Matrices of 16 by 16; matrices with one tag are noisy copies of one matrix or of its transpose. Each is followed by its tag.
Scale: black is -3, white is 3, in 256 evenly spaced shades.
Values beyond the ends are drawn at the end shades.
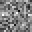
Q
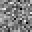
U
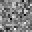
Q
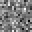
U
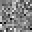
Q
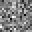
Q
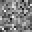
Q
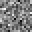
U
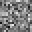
Q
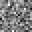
U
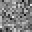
Q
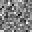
U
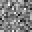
U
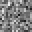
U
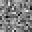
U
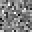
U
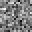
U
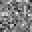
Q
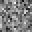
Q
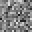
U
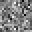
Q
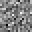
U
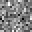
U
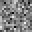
Q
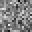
U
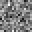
U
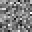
U
